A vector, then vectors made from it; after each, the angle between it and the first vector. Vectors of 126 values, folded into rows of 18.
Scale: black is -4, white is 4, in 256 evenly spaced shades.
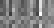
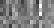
nearly parallel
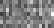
partly aligned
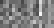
nearly parallel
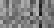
nearly opposite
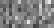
partly aligned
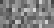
partly aligned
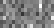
partly aligned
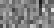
partly opposed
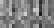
nearly opposite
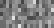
partly aligned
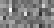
partly opposed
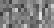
partly aligned
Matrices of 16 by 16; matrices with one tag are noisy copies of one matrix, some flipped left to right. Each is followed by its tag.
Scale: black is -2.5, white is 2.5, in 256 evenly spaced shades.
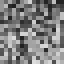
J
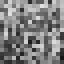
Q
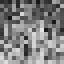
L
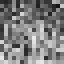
L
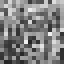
Q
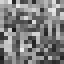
Q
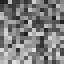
J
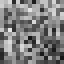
Q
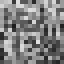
Q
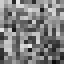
Q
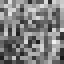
Q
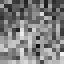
L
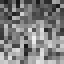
L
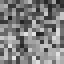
J
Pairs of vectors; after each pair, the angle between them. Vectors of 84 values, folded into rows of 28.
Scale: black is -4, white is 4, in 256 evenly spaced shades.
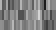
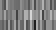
orthogonal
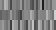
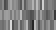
nearly opposite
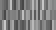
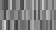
nearly parallel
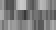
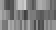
nearly parallel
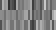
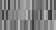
partly aligned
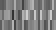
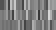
partly aligned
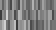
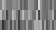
partly opposed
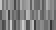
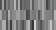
nearly opposite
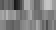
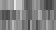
nearly opposite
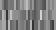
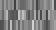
partly opposed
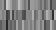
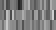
nearly opposite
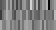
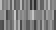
partly opposed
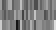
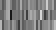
partly aligned
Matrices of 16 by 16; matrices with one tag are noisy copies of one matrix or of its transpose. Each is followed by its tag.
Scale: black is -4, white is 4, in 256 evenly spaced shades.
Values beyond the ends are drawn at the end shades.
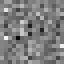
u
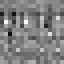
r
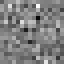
u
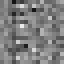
r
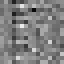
r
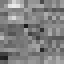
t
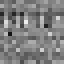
r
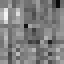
t
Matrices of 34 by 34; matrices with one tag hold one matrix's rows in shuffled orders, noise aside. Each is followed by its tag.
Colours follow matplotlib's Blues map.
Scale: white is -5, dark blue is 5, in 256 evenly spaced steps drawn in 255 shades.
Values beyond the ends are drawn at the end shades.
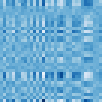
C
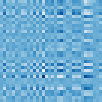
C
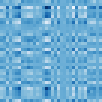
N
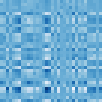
N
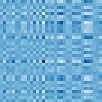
C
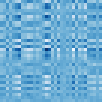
N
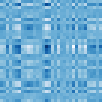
N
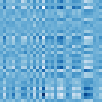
C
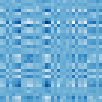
N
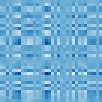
N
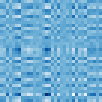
N
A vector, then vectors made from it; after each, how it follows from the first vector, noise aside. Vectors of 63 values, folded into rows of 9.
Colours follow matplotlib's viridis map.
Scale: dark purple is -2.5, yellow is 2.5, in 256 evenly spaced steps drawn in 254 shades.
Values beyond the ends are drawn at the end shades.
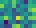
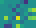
partly zeroed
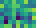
sign-scrambled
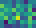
sign-scrambled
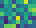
sign-scrambled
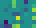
partly zeroed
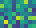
sign-scrambled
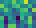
sign-scrambled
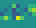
partly zeroed
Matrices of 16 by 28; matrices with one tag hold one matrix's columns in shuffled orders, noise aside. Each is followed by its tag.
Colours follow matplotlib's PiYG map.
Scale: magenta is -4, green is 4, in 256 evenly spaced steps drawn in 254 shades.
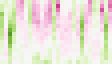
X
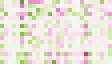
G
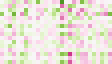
G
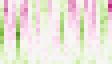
X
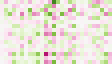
G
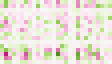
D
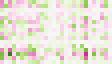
D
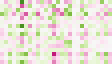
G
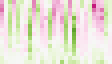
X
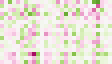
G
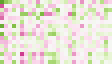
G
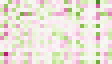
G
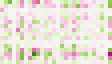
D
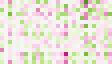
G
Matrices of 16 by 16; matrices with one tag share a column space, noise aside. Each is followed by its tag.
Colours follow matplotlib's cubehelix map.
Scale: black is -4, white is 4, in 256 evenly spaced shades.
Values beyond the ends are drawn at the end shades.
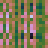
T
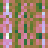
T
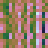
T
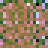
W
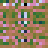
W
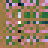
W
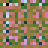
W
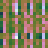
T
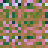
W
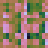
T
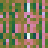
T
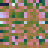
W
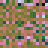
W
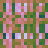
T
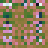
W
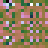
W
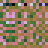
W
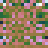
W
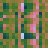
T
